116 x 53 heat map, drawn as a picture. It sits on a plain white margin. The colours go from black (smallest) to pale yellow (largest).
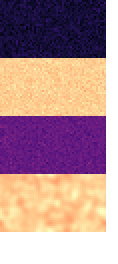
It is made of 4 by 1 panels. Panel 1,1: very low, fine-grained, faint in contrast. Panel 2,1: very high, fine-grained, faint in contrast. Panel 3,1: low, fine-grained, faint in contrast. Panel 4,1: very high, blotchy, faint in contrast.
